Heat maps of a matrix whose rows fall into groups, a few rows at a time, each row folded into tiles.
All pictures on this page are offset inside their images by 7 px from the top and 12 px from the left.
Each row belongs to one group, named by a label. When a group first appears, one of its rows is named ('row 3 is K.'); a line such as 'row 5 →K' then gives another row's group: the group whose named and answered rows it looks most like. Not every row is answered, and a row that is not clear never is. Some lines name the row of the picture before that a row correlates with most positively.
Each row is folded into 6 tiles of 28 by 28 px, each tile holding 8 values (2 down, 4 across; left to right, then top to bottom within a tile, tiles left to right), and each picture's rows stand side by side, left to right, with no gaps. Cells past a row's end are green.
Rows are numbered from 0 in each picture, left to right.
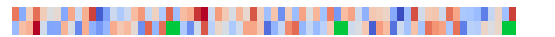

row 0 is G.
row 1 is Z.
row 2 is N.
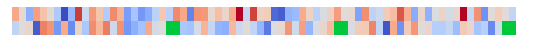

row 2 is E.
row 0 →N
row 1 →G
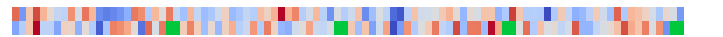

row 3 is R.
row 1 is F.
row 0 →G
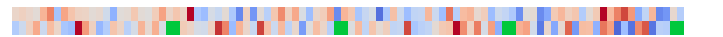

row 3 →F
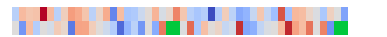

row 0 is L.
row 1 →R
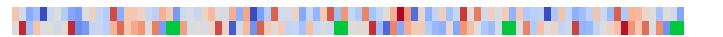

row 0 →R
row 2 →E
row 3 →R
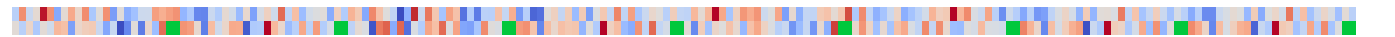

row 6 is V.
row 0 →L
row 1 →V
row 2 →N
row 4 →L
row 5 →F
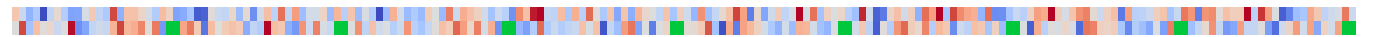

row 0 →R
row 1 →V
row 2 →R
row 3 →Z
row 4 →E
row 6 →L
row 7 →G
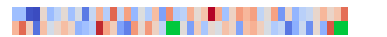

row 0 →V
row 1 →L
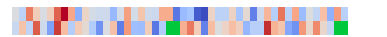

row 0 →E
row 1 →V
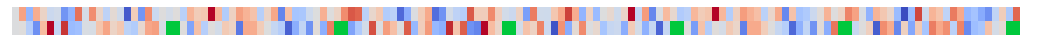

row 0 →N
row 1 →L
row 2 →G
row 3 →E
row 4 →L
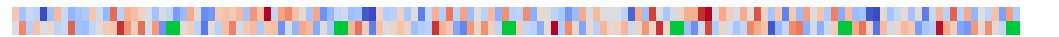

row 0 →R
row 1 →F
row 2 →V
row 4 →Z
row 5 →V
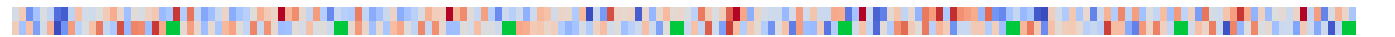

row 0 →N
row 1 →F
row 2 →F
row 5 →F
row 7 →E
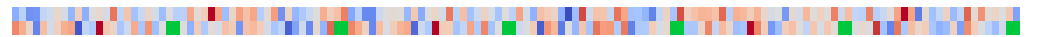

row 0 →V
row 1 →L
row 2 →V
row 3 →N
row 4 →Z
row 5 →E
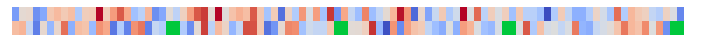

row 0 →F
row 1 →Z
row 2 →E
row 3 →R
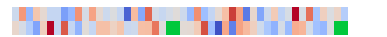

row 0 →N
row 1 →E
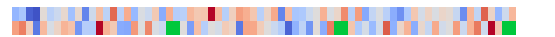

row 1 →L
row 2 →N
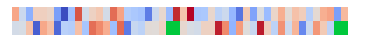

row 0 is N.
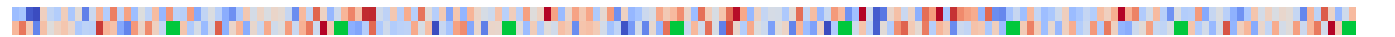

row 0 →V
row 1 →N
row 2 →Z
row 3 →L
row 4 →E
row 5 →F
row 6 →F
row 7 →N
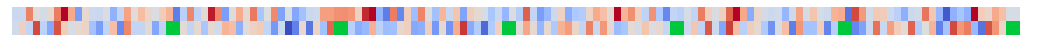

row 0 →E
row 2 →Z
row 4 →E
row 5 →G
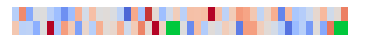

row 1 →L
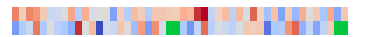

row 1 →Z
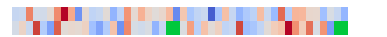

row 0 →E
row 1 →R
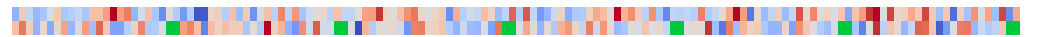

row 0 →F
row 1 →V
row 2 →L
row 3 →F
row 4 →E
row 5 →Z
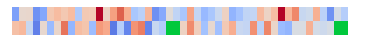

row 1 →F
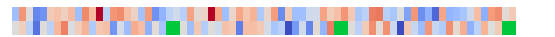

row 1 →L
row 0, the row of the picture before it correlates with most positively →0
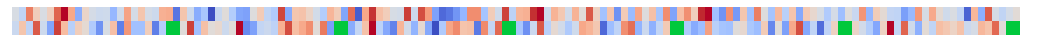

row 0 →E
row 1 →R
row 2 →G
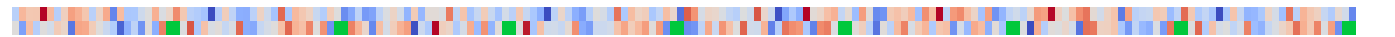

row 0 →L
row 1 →R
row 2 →V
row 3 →R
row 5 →F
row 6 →L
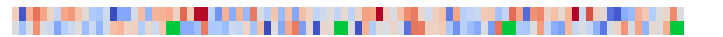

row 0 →G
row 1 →Z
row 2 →L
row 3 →G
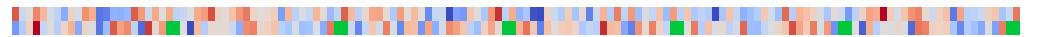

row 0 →G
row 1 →L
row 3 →V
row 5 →L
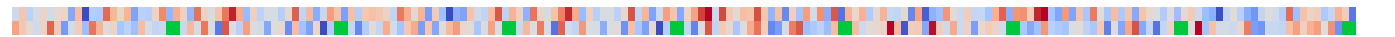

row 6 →Z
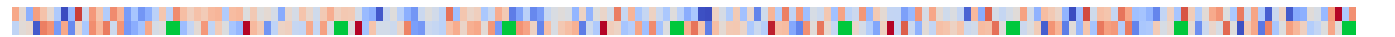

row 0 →N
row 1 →Z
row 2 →R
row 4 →V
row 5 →N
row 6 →N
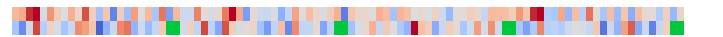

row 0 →Z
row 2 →Z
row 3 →Z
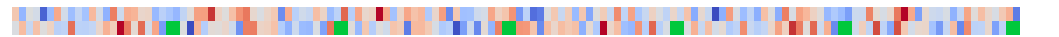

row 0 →R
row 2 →L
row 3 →V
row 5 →E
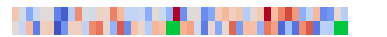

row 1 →F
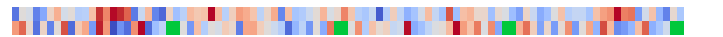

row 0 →F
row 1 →L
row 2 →R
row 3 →F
